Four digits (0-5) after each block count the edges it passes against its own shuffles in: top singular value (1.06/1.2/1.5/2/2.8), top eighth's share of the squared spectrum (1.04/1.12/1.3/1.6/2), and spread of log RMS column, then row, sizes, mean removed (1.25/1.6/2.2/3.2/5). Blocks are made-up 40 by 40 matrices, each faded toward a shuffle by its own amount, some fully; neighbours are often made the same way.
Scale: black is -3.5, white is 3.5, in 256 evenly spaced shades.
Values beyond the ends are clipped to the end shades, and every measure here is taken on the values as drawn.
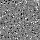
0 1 0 0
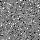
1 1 0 0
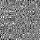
3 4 2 2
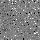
0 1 0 0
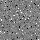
0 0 0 0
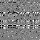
4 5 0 3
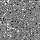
2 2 0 0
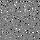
2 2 0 1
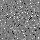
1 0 0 0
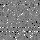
3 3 0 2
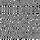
4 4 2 2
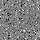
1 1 0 0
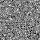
0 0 0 0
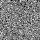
0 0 0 0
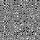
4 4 2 2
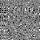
3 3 2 1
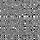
4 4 2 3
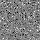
2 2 0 0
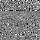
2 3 0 3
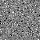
0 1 0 1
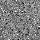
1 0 0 1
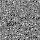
0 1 0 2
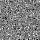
0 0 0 1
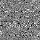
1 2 0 2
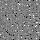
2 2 0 0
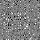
3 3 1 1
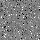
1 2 0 0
